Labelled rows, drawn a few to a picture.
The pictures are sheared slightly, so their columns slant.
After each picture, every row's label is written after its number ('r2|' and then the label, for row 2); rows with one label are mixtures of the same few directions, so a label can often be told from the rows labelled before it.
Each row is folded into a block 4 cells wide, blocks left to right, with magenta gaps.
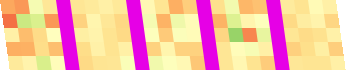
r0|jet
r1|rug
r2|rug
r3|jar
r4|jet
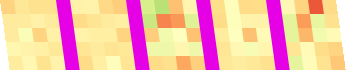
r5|jar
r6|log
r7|jet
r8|jar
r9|rug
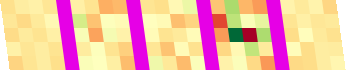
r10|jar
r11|rug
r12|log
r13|jar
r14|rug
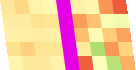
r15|log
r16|log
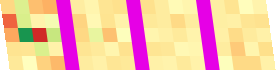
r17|jar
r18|jar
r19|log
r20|log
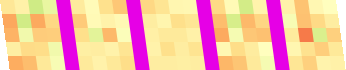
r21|rug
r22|jar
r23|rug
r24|rug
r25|jar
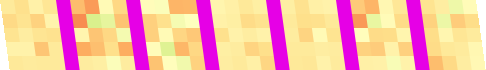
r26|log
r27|jet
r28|log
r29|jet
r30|jar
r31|jet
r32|rug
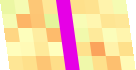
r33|jet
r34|log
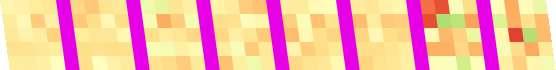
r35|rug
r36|jet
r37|jet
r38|log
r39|rug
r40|rug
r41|jet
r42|jar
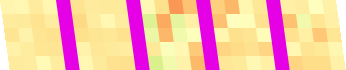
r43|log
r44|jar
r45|rug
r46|jet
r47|rug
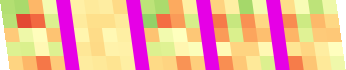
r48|jet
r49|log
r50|jet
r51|rug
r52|rug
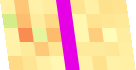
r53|jar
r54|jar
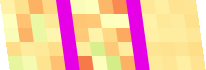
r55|rug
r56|log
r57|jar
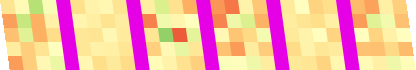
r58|rug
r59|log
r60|jar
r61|jet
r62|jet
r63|jet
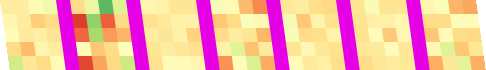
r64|log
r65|rug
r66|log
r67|log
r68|rug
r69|jar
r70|log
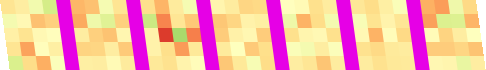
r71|log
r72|jet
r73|jar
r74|log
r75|jet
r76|jar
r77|jet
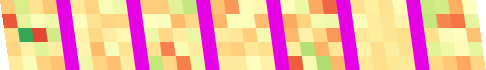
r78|jar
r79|log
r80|log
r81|jet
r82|log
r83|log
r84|jet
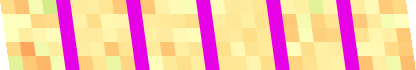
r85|log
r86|log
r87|log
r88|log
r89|rug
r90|log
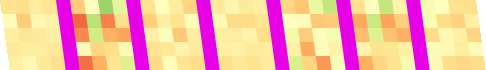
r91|rug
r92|rug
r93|jar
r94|jet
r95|log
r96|rug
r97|jet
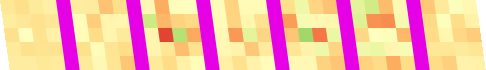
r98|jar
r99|rug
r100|jar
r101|jar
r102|jar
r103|jet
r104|rug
